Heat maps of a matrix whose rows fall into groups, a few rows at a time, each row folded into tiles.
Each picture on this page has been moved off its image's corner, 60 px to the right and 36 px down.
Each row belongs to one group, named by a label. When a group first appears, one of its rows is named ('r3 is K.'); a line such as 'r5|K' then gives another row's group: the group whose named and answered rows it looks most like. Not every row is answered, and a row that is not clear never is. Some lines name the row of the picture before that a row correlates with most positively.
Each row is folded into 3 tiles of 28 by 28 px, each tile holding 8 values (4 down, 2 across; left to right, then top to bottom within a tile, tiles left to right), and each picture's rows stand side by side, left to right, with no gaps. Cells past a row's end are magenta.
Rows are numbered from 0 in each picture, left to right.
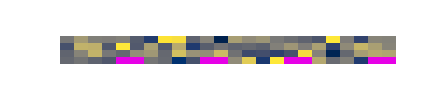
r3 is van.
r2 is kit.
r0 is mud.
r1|van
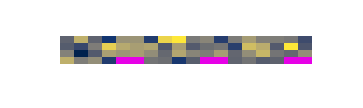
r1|van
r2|mud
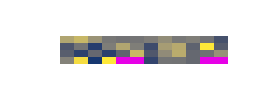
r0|kit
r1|mud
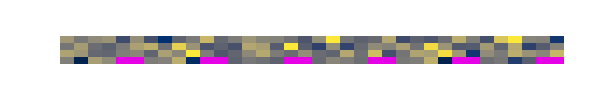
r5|van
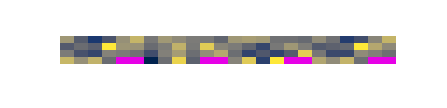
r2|kit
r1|mud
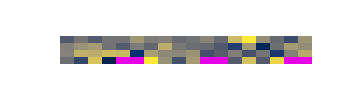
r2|kit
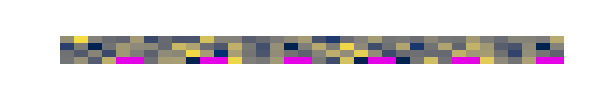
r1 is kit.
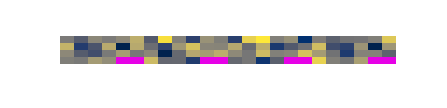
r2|van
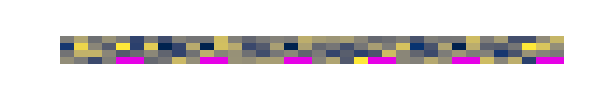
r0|mud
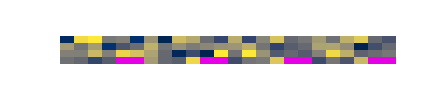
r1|kit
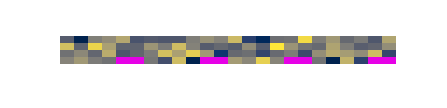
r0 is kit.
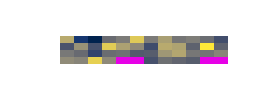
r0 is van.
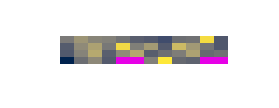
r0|mud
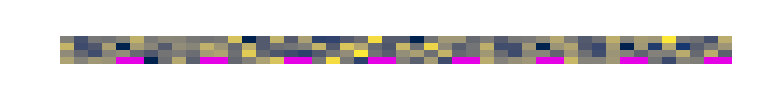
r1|mud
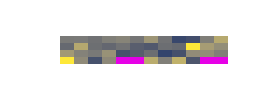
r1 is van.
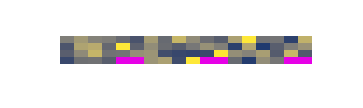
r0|mud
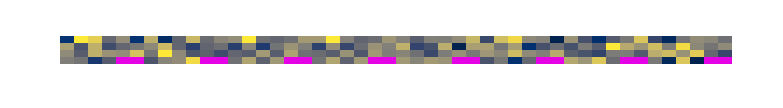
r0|van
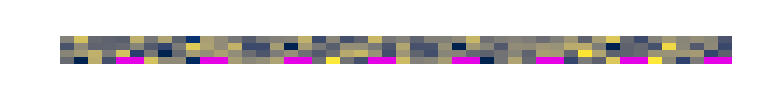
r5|mud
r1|van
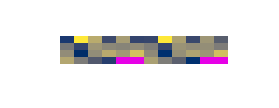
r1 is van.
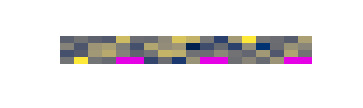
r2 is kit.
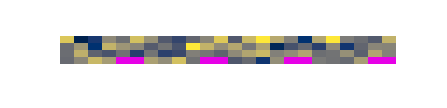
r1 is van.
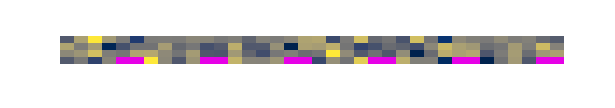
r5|mud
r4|van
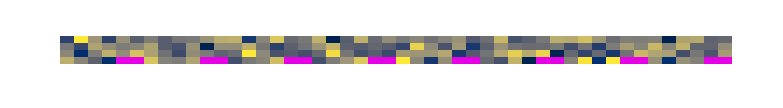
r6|kit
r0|van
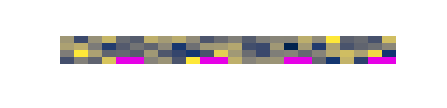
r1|kit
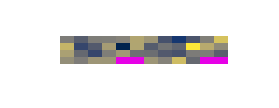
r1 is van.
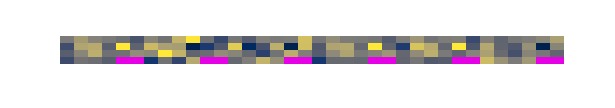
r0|mud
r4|mud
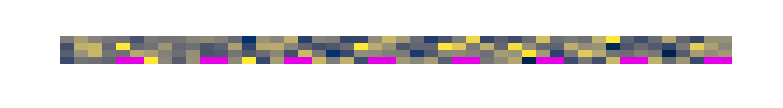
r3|van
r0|mud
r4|van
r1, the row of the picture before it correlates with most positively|5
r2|kit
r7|van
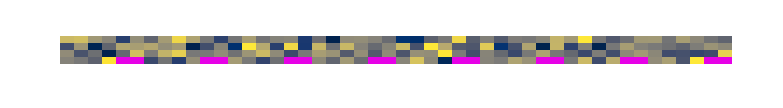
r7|kit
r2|mud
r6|kit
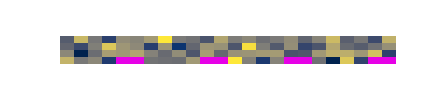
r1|kit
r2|mud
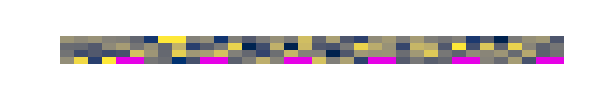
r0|kit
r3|van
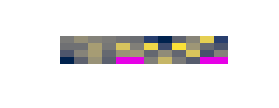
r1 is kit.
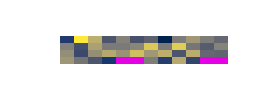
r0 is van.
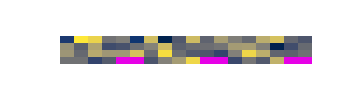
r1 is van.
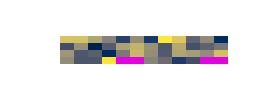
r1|van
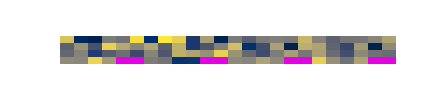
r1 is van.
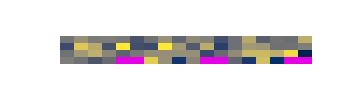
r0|mud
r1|mud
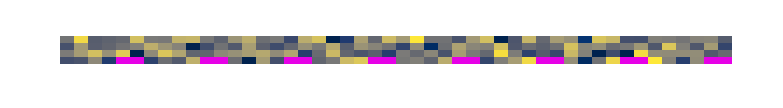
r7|mud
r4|kit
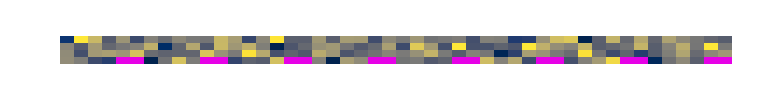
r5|van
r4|mud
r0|van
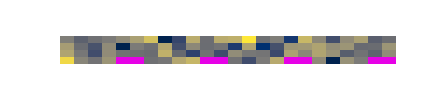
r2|kit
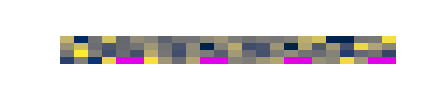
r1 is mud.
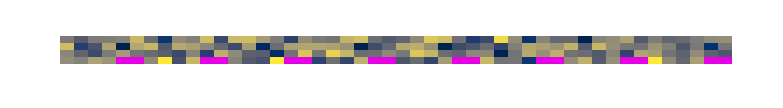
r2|kit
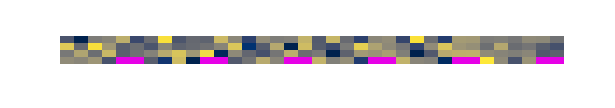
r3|van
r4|van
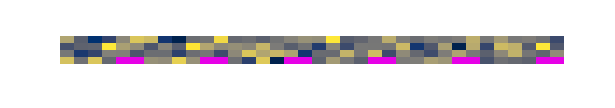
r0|van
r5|mud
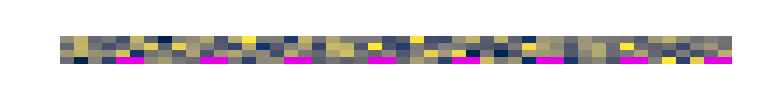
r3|mud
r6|mud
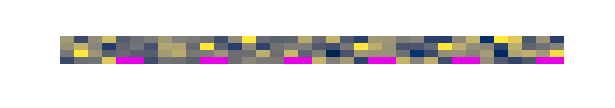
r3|van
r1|mud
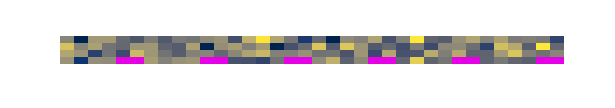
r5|mud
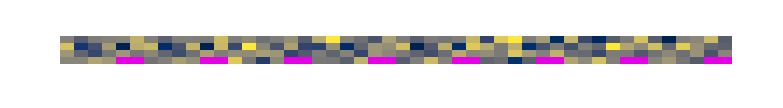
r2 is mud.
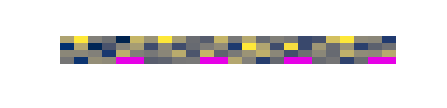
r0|kit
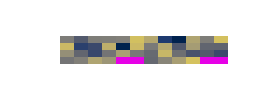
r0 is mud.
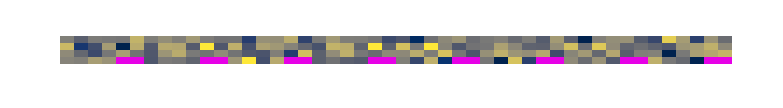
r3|mud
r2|kit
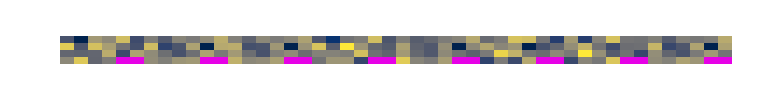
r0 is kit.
